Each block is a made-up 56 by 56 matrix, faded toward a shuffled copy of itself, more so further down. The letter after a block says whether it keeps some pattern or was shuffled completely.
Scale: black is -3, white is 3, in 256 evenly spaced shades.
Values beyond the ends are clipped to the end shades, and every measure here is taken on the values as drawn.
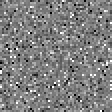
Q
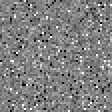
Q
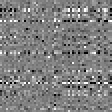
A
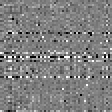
A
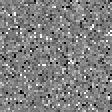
Q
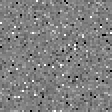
Q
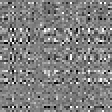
A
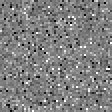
Q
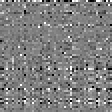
A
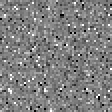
Q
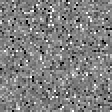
Q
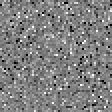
Q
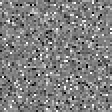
Q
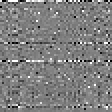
A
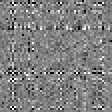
A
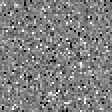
Q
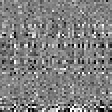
A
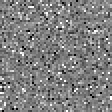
Q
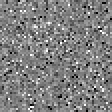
Q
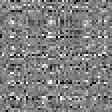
A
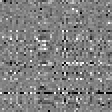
A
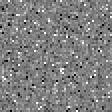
Q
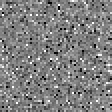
Q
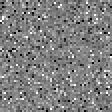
Q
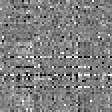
A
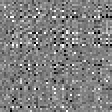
A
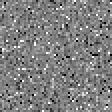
Q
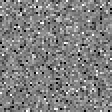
Q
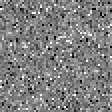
Q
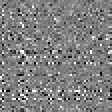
A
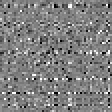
A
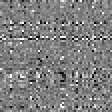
A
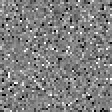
Q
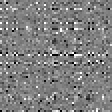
A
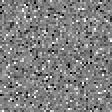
Q
